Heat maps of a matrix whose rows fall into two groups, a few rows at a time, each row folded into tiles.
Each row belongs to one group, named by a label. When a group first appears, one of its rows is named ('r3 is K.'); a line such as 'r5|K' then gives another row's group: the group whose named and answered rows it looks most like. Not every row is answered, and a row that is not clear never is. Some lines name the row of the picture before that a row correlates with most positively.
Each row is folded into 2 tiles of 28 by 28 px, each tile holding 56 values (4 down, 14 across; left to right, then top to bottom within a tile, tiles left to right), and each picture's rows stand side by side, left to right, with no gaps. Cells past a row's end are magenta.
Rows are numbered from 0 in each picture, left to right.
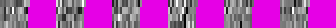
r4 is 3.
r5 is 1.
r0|1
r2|3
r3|3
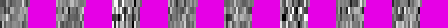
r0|3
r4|1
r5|1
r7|1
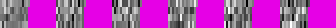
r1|3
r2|3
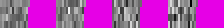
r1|1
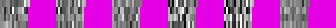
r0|1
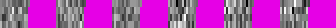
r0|1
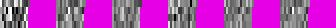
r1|1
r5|1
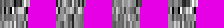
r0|1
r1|3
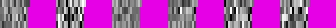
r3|1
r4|1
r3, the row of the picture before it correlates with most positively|0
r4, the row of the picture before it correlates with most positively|0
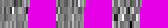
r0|1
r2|1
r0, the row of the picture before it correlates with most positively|3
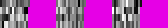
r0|1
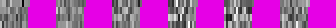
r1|3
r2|3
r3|3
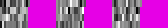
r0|3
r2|1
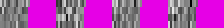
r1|3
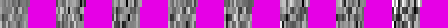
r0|1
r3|1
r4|1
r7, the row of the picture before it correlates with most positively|2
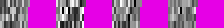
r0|3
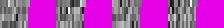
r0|3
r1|1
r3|3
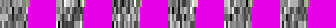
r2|3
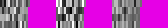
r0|3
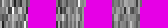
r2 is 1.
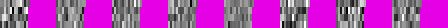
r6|1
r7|1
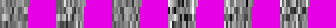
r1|3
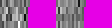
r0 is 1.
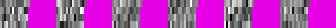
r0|1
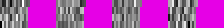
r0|3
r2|3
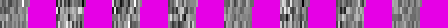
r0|3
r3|3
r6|3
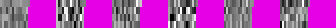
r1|1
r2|1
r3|1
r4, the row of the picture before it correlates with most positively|2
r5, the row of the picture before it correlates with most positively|0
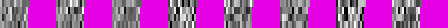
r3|1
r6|1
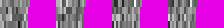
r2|3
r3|3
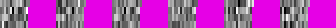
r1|3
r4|1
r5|3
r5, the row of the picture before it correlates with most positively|2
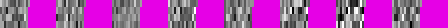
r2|3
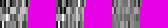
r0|3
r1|3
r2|3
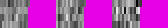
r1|1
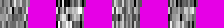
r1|3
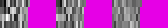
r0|3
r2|1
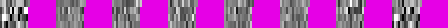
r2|1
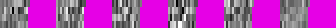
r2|3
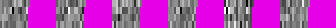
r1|1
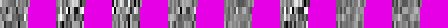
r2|3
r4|1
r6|3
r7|3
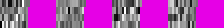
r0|3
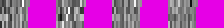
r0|3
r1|1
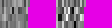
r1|1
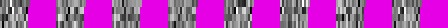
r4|1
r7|1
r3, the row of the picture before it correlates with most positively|0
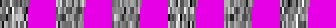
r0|1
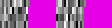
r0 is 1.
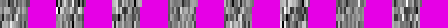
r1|3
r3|1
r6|3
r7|1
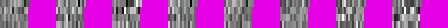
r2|1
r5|3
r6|3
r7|1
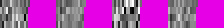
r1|3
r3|1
